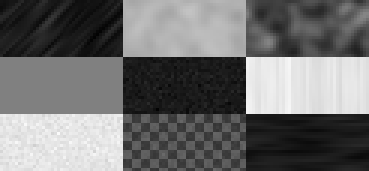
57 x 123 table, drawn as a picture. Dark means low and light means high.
The table splits into 3 rows of 3 panels. Panel 1,1: very low, slanting up to the right, faint in contrast. Panel 1,2: high, blotchy, faint in contrast. Panel 1,3: low, blotchy. Panel 2,1: middling, flat. Panel 2,2: very low, fine-grained, faint in contrast. Panel 2,3: very high, streaked downward, faint in contrast. Panel 3,1: very high, fine-grained, faint in contrast. Panel 3,2: low, checkered. Panel 3,3: very low, streaked across, faint in contrast.
